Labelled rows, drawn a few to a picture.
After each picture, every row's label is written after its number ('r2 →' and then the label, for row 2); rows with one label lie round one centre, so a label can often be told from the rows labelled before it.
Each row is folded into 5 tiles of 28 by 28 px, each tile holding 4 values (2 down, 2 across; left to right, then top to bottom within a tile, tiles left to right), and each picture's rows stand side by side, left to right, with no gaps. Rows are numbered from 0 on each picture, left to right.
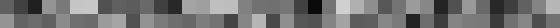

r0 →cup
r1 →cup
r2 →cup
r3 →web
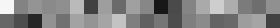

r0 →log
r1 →cup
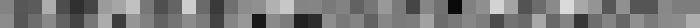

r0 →web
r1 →web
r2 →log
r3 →cup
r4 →log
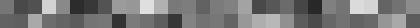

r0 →web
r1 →log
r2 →cup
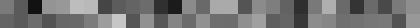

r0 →cup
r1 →cup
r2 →web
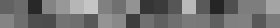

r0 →cup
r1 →web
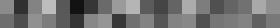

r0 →web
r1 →web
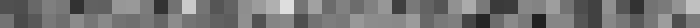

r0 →web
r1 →web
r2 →log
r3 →web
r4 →web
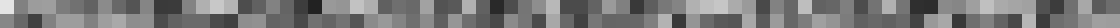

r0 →log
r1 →cup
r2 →cup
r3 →web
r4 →web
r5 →log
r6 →web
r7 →log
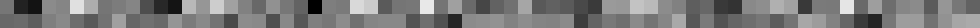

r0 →cup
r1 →cup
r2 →cup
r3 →log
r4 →cup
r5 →cup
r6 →log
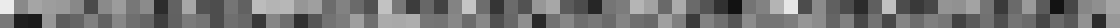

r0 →log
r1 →web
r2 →log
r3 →web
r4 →cup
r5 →cup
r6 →web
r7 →web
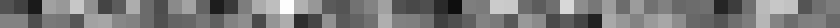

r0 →cup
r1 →web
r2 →log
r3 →cup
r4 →log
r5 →cup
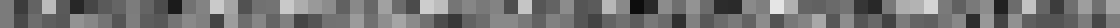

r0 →web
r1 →cup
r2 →log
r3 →log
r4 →web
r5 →cup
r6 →cup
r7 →web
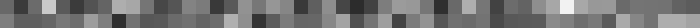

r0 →web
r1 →web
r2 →web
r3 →web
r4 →log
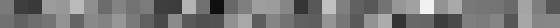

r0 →cup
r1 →web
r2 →web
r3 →log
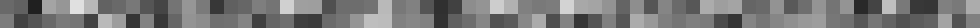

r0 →cup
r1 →web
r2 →log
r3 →cup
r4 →log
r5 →log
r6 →web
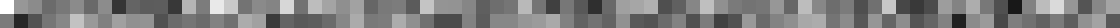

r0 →log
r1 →cup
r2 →log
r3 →log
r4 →cup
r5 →log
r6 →web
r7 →cup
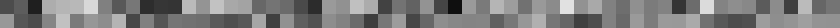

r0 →cup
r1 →cup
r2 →cup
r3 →cup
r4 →log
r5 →log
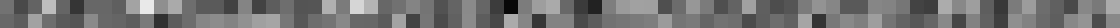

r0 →web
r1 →log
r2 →cup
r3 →web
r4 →cup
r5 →web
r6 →web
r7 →web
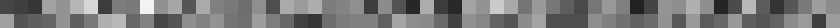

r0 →cup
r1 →log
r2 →log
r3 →cup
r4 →web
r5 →web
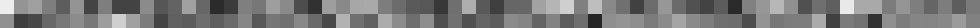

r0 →log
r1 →web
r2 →cup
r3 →web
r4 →log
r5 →cup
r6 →log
